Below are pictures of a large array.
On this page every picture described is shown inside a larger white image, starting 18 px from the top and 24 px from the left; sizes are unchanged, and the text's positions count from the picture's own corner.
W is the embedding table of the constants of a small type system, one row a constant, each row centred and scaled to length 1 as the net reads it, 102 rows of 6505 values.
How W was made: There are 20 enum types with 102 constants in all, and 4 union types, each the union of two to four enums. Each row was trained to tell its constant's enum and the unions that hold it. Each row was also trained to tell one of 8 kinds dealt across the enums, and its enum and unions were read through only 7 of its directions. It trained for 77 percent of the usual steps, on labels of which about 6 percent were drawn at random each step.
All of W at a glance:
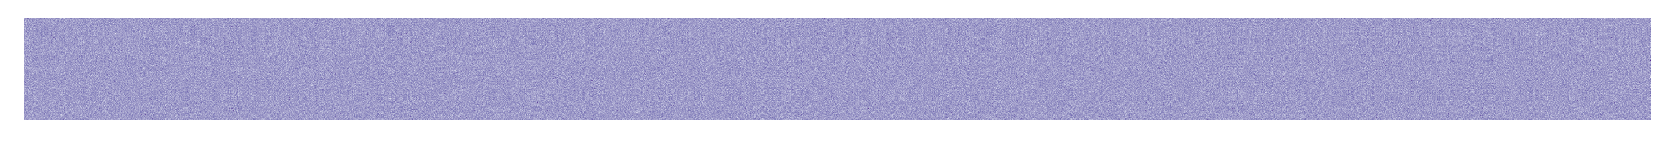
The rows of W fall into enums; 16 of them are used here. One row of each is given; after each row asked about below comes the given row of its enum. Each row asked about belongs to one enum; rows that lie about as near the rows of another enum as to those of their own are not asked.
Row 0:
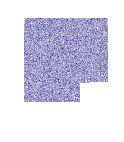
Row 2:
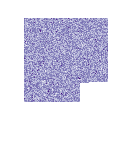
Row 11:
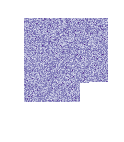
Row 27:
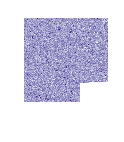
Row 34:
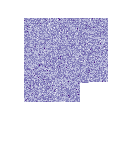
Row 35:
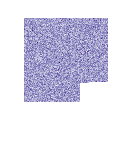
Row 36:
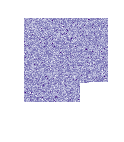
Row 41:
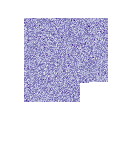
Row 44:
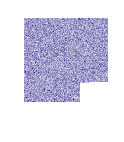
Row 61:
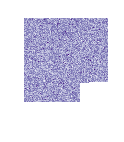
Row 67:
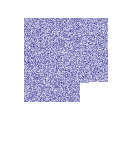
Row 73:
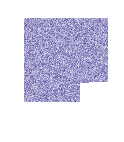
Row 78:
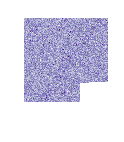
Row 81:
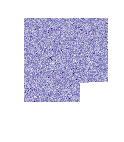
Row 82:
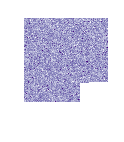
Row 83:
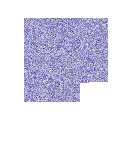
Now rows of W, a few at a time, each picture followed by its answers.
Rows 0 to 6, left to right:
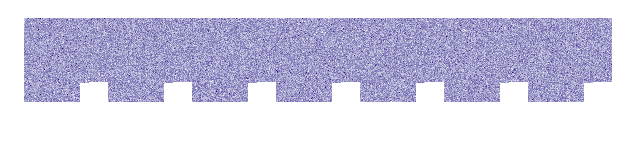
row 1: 34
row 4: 34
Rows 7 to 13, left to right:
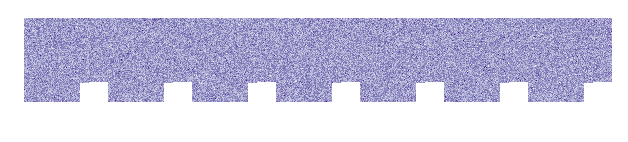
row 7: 44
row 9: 78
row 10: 41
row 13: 41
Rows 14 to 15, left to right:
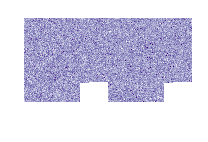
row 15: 0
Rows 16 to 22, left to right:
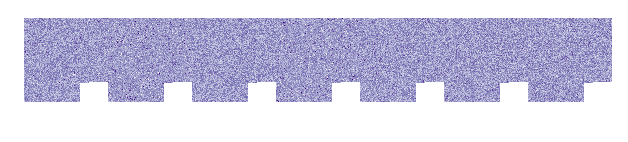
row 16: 11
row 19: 2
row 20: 34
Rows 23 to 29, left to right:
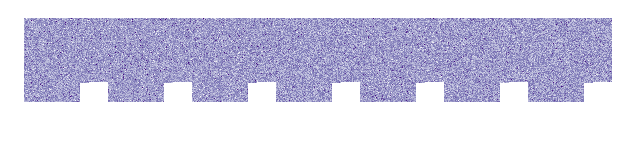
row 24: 83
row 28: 0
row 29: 82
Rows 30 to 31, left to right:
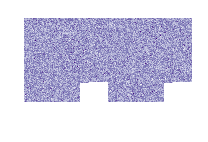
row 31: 2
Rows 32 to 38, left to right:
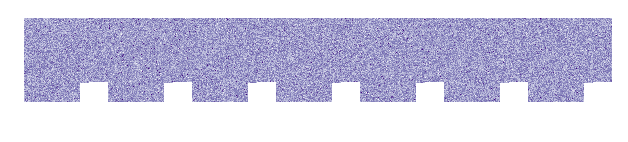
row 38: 44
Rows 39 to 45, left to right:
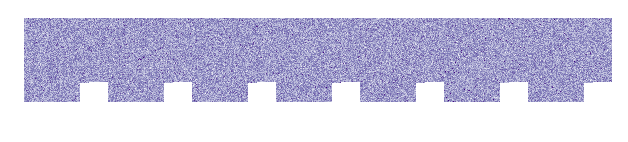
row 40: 83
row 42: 11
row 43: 78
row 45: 67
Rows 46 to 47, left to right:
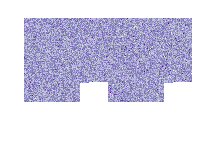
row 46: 41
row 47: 82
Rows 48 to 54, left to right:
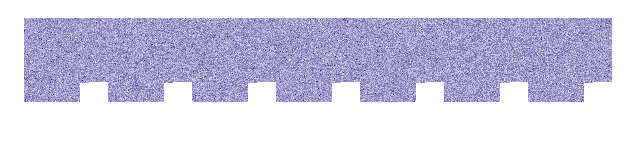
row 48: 83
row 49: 11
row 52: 78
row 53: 35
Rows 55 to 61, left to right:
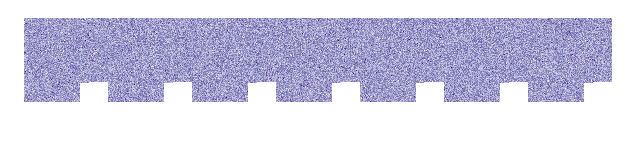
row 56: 44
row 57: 34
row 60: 44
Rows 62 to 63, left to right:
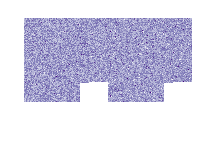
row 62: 82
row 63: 2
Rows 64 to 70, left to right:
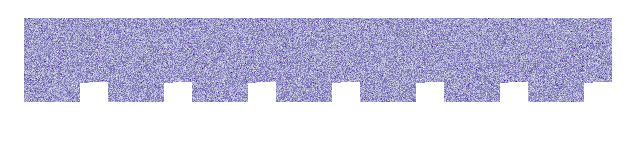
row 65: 11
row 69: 82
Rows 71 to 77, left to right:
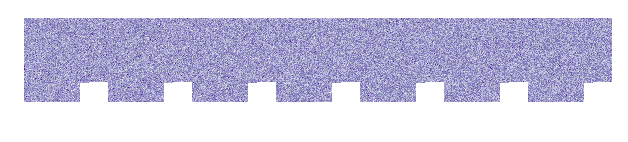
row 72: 81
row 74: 78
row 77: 35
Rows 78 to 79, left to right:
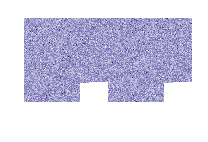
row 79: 81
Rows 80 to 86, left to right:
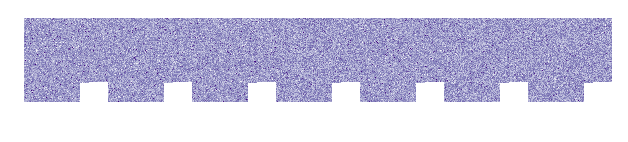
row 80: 78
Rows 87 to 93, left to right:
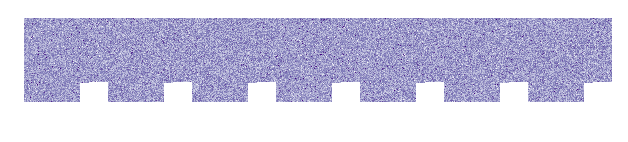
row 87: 82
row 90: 83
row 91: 34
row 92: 83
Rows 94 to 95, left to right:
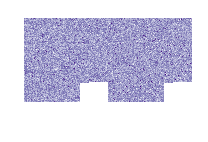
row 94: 11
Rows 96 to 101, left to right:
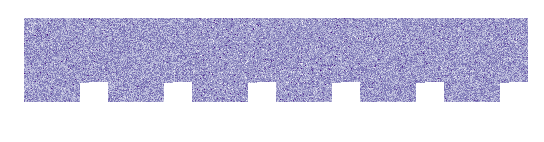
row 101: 73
